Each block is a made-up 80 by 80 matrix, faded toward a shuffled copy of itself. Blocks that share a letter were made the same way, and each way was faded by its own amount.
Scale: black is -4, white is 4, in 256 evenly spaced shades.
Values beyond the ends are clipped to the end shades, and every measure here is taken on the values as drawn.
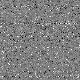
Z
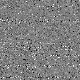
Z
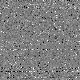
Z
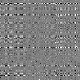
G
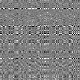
G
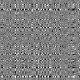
G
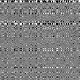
G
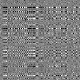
G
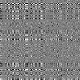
G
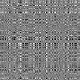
G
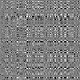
G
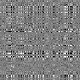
G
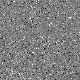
Z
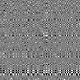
G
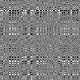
G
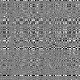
G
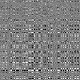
G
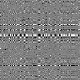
G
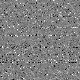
Z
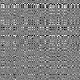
G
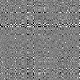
G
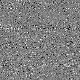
Z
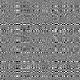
G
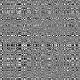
G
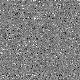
Z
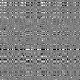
G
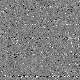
Z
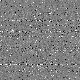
Z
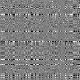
G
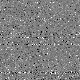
Z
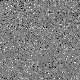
Z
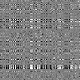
G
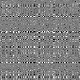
G
